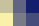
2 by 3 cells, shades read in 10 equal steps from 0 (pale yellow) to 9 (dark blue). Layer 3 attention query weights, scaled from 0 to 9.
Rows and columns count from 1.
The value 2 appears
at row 1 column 1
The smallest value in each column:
0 5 7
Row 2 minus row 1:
-2 -1 -2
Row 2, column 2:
5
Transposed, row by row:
2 0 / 6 5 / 9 7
